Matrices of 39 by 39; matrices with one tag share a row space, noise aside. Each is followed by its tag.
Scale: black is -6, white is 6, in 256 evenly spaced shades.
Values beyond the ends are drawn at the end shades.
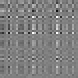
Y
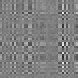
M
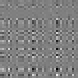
Y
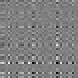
Y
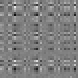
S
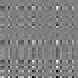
Y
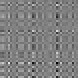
Y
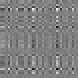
Y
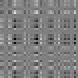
S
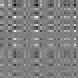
S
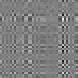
M
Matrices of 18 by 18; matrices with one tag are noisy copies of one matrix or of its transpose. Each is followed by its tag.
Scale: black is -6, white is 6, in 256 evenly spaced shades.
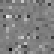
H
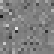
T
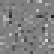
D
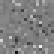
D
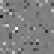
T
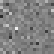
T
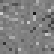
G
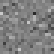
G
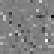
D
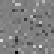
D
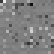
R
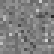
D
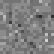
D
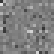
R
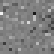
G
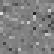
G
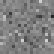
D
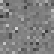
T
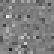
H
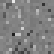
G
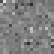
R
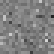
D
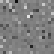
T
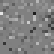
G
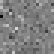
T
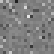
T
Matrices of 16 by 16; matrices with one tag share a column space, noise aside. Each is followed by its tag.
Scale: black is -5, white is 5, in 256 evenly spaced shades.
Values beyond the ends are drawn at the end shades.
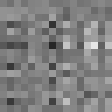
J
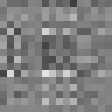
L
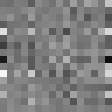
L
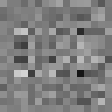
L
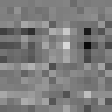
J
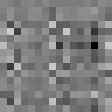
J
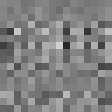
J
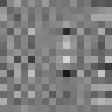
L
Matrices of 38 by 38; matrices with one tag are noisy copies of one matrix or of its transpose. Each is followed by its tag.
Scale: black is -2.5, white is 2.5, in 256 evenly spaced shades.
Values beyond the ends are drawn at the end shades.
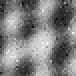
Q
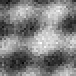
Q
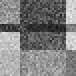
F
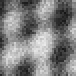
Q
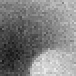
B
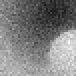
B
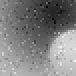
B
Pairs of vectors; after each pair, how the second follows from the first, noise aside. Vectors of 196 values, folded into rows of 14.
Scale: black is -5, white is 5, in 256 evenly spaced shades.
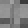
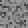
shuffled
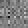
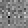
sign-scrambled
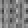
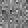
sign-scrambled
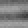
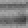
wrapped around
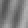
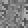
sign-scrambled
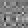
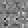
sign-scrambled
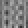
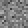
shuffled
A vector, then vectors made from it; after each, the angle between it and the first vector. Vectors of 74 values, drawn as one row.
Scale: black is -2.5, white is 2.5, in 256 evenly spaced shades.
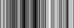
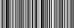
orthogonal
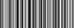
orthogonal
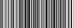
orthogonal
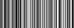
orthogonal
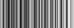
partly aligned
